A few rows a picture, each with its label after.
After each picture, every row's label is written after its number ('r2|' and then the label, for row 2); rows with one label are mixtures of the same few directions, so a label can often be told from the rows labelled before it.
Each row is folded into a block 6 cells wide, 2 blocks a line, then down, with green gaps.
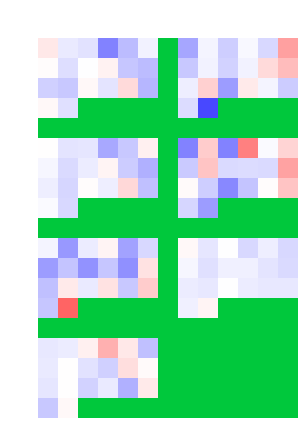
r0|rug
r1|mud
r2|rug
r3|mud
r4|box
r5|mud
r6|rug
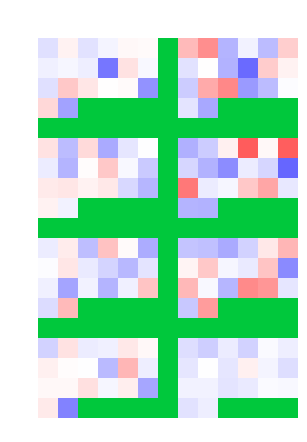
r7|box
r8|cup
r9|mud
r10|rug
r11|mud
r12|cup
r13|box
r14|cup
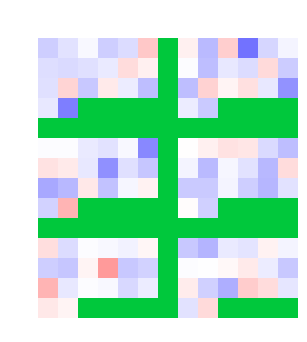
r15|mud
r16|mud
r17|mud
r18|cup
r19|mud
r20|cup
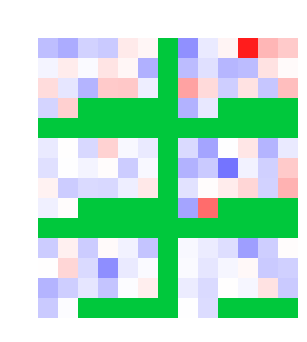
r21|cup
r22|rug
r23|mud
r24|box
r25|mud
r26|rug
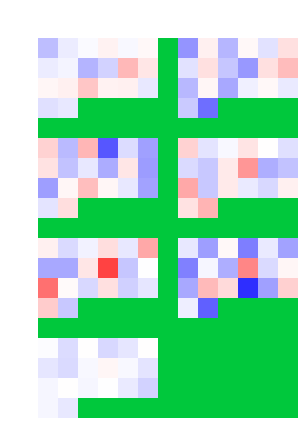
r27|box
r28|mud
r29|mud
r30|mud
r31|mud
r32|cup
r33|mud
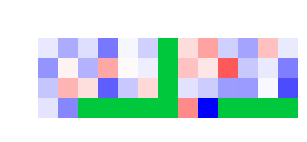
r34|cup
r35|box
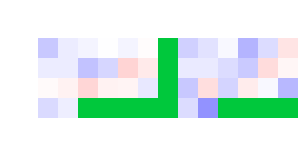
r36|box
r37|mud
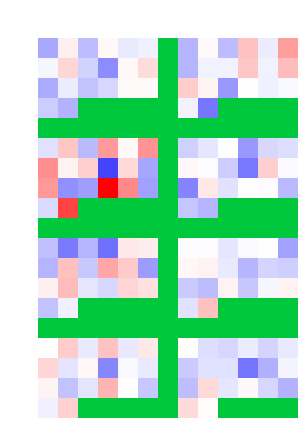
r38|mud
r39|mud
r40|cup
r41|mud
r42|cup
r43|mud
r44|cup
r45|box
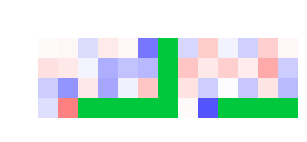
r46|mud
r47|box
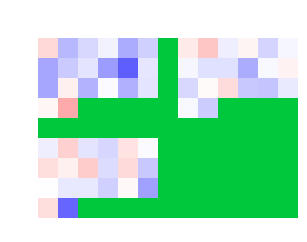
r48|box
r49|cup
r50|box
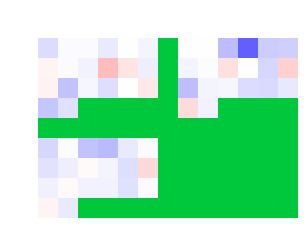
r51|box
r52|rug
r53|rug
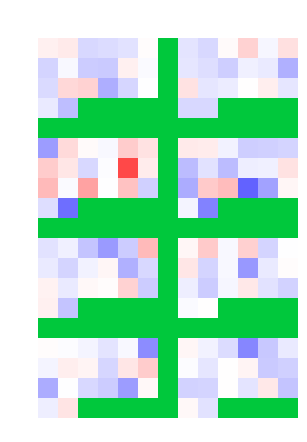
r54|cup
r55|rug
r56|box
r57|cup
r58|rug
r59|cup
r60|rug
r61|rug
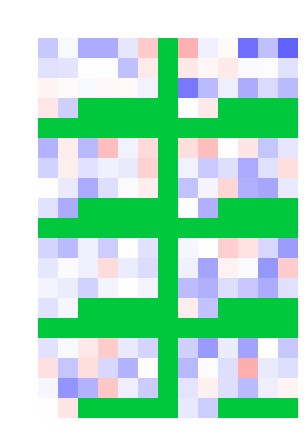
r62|rug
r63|rug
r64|mud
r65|cup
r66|cup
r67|cup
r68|cup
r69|cup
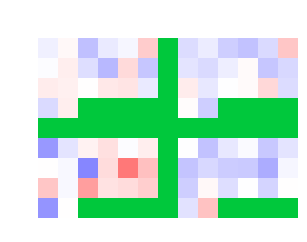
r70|cup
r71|rug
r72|box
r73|box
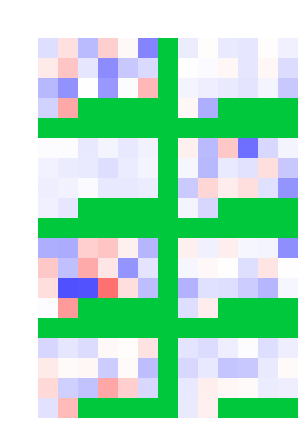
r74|mud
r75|box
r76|cup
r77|mud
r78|cup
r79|rug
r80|cup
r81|box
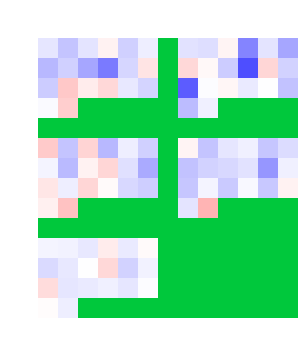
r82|box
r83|mud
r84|mud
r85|box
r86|mud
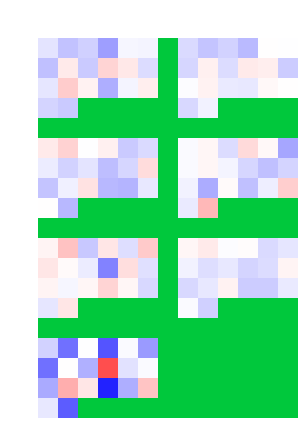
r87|cup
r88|cup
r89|cup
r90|mud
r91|cup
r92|cup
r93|cup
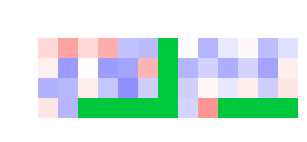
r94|cup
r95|box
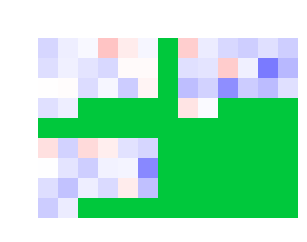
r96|rug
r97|box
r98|rug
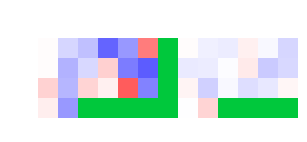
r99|rug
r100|mud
